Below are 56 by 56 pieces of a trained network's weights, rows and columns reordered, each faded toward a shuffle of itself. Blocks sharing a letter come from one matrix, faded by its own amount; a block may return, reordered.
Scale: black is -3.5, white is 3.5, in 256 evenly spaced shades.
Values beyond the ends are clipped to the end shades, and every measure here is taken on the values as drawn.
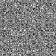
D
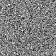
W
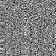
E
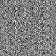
E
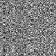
E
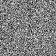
W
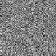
E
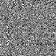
D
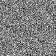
W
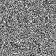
W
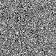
W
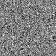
W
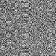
E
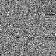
D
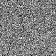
W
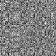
E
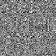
D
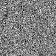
W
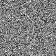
W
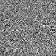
D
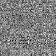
D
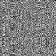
E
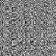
E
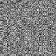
E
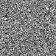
W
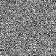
D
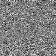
D
